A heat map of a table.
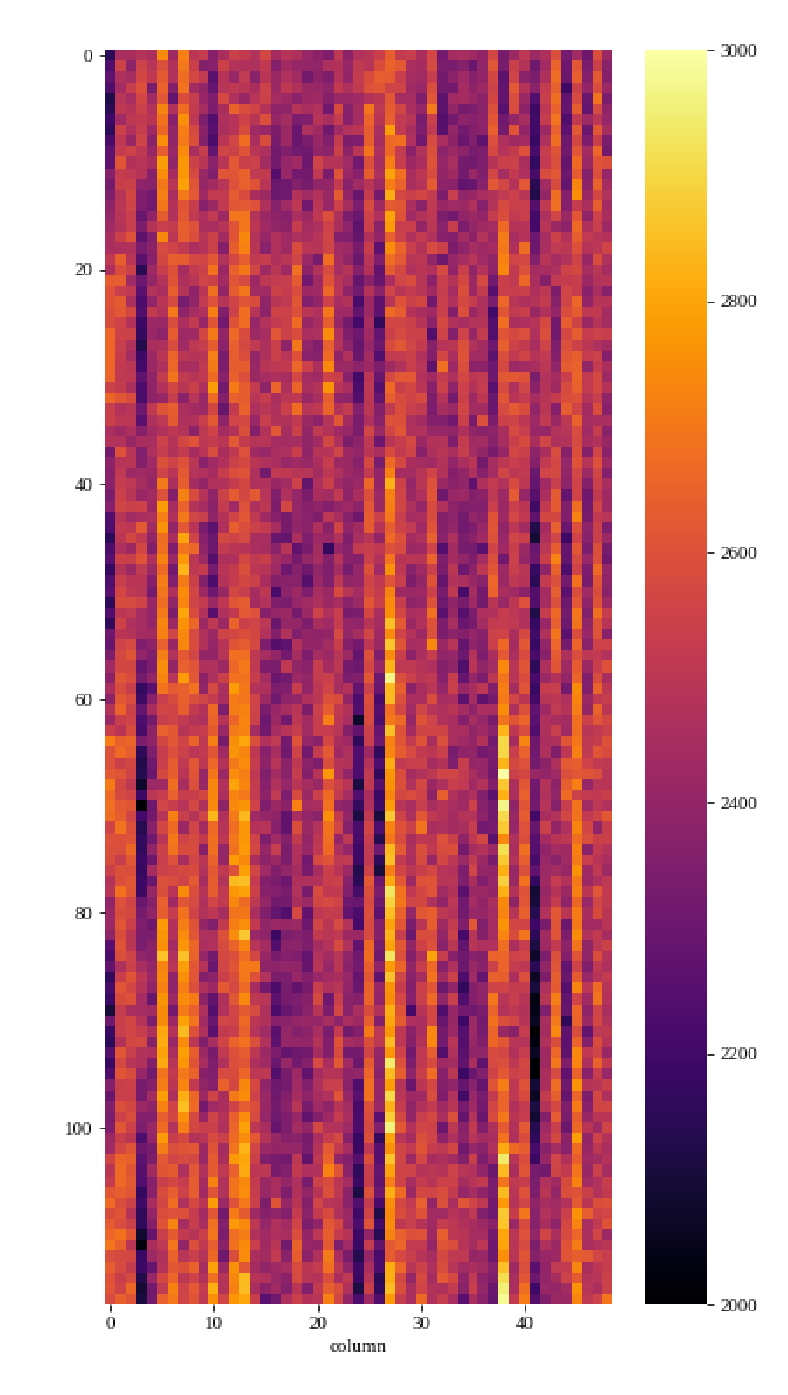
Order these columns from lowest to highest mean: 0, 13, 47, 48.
0, 48, 47, 13
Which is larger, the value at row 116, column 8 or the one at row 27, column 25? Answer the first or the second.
the first
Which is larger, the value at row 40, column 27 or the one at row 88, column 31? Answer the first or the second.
the first
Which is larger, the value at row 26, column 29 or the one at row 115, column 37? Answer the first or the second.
the first
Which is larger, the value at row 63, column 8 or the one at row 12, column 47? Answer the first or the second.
the second
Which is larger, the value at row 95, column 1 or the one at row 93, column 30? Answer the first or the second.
the first
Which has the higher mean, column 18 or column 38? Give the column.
38
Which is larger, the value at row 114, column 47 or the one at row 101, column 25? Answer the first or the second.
the second
